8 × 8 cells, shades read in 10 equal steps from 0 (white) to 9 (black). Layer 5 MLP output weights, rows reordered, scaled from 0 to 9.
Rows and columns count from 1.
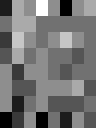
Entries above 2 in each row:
7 8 6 8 8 8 8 8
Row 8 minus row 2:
4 4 1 4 0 3 -1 1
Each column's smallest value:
4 2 3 0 4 2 3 3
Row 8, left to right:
9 7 4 9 5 8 4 6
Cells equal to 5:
18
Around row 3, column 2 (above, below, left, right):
3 3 7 4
